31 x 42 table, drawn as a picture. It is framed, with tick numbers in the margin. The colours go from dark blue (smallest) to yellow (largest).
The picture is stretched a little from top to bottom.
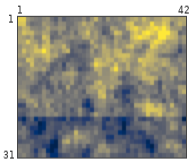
Ninth with the lowest average: bottom left. Ninth with the highest average: top right. Seam: horizontal, 70% of the way down, the top part higher. Histogram: bell-shaped. Stripes: none.
